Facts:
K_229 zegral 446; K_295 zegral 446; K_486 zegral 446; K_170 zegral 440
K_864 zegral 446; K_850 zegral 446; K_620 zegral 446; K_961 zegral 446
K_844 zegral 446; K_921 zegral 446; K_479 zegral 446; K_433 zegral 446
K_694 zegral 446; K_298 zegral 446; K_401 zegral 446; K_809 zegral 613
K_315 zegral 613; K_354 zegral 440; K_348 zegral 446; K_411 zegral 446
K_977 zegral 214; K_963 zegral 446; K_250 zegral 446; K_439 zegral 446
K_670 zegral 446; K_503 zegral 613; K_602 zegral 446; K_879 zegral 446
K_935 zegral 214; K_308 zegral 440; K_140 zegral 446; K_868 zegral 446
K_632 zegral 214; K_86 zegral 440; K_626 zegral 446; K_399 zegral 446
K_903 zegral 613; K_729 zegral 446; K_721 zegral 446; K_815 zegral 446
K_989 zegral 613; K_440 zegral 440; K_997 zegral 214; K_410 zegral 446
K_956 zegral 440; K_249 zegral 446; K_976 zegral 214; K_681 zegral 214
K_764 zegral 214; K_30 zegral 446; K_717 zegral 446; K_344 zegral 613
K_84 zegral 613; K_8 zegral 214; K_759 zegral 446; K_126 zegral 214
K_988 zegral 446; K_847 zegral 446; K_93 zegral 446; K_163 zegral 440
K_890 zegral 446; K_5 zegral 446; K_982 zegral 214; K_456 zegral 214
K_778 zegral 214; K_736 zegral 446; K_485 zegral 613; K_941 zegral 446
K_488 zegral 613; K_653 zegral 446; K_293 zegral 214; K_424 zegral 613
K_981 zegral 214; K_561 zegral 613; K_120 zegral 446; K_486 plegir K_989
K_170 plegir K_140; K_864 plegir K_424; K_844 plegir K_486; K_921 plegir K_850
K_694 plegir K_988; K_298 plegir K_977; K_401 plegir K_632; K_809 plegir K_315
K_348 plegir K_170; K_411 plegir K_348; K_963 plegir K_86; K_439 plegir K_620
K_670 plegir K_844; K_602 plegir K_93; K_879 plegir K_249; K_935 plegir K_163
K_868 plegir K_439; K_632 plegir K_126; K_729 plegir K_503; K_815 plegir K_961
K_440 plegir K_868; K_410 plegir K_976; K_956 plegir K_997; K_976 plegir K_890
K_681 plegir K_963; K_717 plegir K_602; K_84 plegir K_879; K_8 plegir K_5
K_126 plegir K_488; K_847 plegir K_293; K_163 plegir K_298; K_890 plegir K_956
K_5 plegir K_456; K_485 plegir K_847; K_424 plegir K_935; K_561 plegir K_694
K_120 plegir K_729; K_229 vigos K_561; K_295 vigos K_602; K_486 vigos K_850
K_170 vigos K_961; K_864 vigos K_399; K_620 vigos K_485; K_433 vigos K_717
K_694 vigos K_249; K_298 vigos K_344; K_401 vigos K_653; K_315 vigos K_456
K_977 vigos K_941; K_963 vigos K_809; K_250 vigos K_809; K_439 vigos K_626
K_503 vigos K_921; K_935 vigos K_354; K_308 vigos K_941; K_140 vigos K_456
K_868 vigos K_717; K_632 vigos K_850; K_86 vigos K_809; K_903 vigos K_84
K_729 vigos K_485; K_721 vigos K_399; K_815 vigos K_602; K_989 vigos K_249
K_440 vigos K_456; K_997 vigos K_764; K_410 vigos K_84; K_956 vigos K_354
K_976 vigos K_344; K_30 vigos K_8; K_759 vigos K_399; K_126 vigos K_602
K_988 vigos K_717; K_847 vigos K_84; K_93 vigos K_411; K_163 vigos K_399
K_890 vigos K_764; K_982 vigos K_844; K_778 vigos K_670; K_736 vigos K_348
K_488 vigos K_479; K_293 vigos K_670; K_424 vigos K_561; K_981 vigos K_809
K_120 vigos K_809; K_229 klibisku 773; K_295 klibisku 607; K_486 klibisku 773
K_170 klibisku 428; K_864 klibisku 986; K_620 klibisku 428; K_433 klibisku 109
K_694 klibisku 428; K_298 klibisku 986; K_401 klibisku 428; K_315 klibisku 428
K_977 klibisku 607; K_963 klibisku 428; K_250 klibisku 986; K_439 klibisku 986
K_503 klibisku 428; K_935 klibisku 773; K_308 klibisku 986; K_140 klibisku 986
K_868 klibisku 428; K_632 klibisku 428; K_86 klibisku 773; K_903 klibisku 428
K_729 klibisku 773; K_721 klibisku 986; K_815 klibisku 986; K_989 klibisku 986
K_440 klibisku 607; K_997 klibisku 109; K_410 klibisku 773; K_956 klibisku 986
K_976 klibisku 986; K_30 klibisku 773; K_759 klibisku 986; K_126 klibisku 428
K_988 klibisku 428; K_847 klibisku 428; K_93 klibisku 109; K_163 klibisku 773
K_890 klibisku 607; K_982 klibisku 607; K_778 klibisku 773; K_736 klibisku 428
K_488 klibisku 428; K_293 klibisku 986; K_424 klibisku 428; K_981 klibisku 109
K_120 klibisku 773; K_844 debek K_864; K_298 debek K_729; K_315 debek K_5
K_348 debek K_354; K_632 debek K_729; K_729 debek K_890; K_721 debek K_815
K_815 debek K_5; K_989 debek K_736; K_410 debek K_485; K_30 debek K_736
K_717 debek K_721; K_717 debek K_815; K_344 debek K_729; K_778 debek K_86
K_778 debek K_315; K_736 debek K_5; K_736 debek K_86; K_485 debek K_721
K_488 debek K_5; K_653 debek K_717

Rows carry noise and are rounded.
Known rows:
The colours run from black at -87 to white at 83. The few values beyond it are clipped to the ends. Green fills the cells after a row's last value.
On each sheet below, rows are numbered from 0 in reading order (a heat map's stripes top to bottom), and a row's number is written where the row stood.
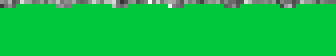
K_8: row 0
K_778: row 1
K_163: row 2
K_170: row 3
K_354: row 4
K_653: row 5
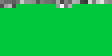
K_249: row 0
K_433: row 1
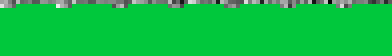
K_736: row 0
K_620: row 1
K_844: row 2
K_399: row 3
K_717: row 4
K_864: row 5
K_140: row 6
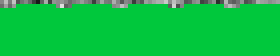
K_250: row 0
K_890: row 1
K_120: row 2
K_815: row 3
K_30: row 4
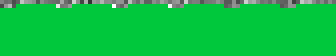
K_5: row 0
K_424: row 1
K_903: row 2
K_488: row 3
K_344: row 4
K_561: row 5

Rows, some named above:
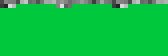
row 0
K_809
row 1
K_890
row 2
K_809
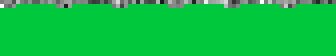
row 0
K_903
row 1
K_989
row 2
K_298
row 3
K_935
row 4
K_163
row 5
K_439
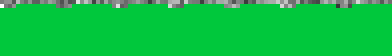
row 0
K_903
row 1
K_84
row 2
K_890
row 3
K_632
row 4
K_120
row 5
K_963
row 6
K_456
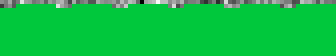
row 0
K_764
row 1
K_401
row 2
K_981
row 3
K_140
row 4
K_410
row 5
K_670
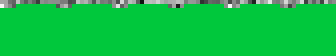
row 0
K_988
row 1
K_670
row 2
K_997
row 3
K_976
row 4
K_93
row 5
K_977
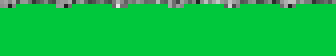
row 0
K_308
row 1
K_956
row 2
K_295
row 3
K_86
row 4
K_815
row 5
K_293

